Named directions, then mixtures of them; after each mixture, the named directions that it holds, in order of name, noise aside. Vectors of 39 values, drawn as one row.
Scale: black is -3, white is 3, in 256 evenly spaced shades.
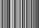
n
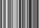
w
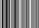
n, w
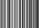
n, w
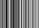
n, w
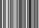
n, w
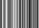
w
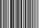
n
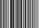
n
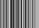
n, w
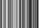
w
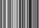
w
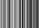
n, w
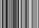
w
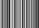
n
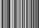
n
